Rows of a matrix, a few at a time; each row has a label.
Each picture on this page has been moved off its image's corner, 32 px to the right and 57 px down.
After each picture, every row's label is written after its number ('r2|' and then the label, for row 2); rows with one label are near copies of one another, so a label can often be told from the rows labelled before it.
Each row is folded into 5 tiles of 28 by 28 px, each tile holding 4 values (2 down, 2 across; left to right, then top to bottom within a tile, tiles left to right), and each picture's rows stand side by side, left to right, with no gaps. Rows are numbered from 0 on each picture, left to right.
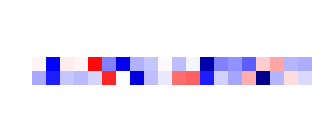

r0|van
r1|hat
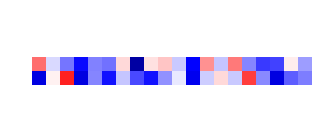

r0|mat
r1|van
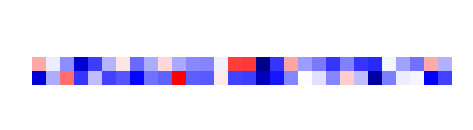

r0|mat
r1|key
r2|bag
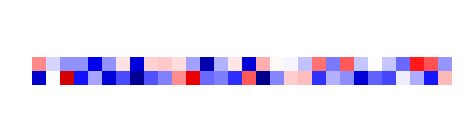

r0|mat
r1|hat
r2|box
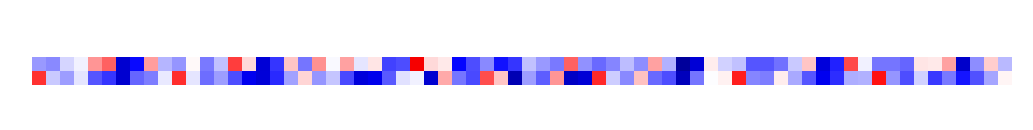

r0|key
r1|key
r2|box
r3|bag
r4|key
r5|key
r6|key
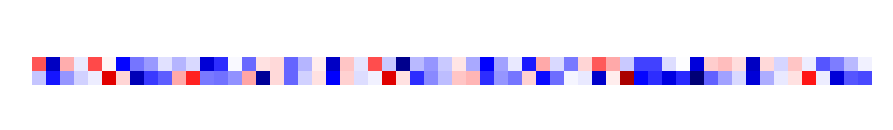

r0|van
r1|hat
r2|van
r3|hat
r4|mat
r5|van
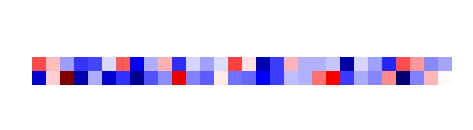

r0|mat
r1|key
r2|hat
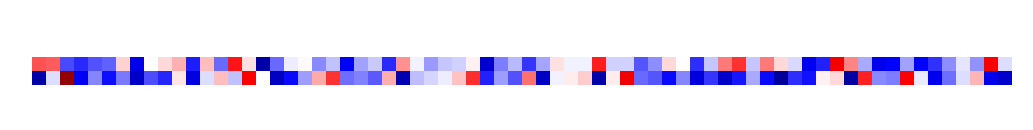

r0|mat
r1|van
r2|hat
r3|hat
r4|mat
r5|box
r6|bag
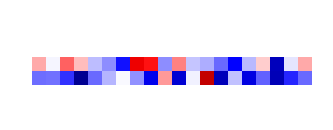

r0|box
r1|mat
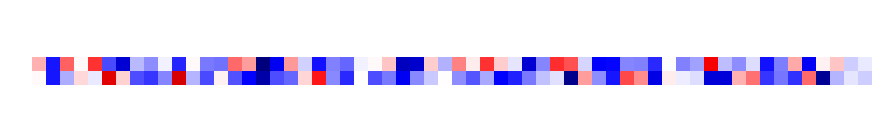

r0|van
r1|key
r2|key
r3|box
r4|bag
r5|hat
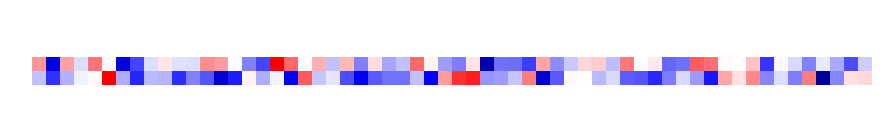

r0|van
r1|box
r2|box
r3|hat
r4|box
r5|hat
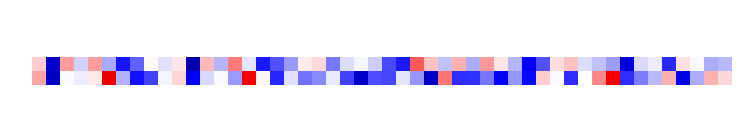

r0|van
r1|van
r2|box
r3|box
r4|hat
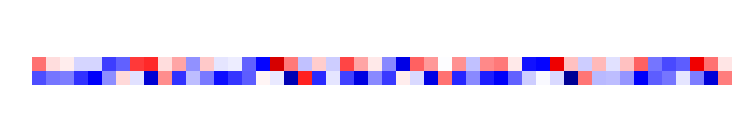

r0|box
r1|box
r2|box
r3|box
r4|box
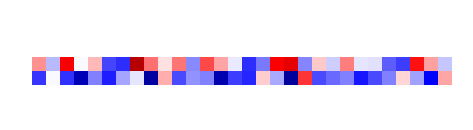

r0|box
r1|box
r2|box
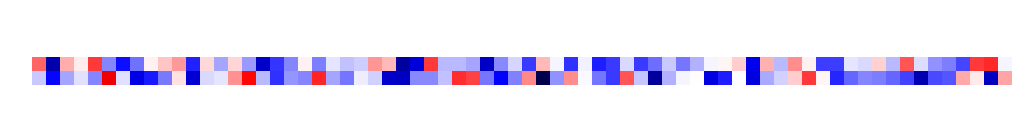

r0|van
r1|van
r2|key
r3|hat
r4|bag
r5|van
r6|box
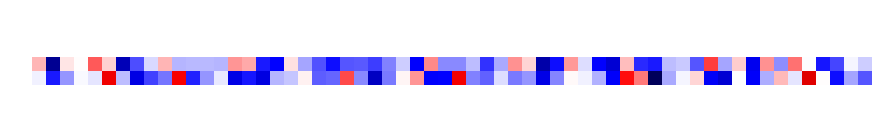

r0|van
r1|key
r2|bag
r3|key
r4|bag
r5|van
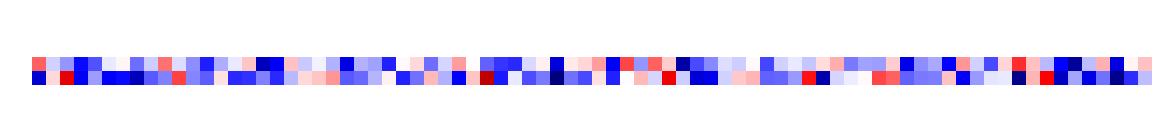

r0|mat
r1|key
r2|hat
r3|mat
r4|van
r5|hat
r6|hat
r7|mat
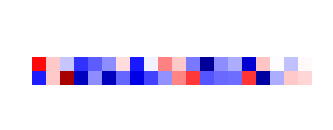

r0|mat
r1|hat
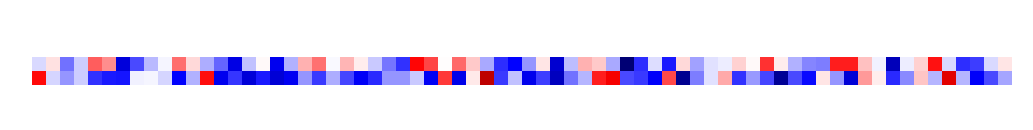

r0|key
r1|mat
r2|box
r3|mat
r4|hat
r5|box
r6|van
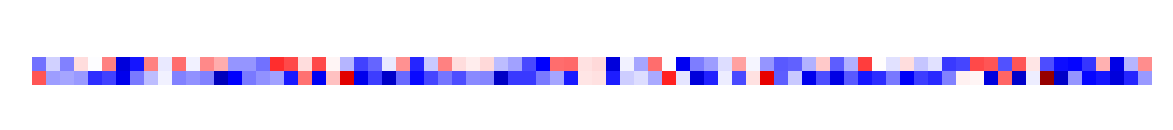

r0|key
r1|box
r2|mat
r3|box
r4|van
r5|mat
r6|box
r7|mat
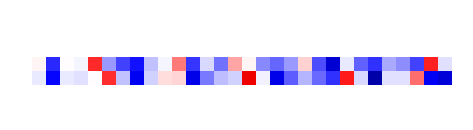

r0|van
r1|van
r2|bag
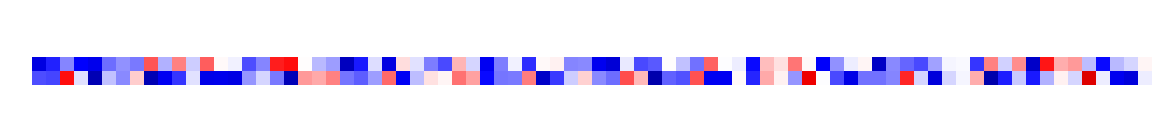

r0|bag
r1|box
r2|hat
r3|hat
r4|bag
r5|van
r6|bag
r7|van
